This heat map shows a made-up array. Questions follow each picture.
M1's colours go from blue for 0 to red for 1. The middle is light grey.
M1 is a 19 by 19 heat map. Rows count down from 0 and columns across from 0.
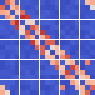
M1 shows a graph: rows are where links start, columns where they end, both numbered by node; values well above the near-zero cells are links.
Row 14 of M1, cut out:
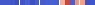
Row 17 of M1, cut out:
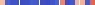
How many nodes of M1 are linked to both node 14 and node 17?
3
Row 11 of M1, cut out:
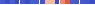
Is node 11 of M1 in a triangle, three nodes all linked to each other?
yes
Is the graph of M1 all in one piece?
yes
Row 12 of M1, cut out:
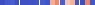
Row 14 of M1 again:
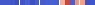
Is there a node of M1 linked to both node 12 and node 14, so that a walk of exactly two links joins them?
yes
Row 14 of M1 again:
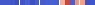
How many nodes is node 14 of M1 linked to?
4
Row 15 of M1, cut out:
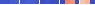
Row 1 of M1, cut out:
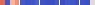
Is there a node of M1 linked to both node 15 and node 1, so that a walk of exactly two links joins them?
no
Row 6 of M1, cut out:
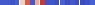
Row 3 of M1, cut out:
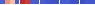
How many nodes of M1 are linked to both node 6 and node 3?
2
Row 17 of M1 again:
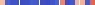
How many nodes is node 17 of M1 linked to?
5
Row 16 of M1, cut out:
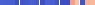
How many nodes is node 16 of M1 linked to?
4
